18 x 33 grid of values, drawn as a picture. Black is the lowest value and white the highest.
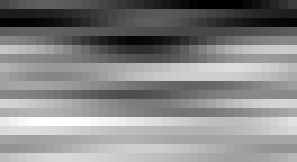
Ninth with the highest average: bottom left. Calmest part: bottom right. Grain: streaks across. Seam: horizontal, 30% of the way down, the bottom part higher.
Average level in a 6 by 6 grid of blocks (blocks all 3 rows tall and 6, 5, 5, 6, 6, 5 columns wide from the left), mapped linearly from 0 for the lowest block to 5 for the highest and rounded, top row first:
011100 / 321123 / 333444 / 432234 / 554444 / 444444
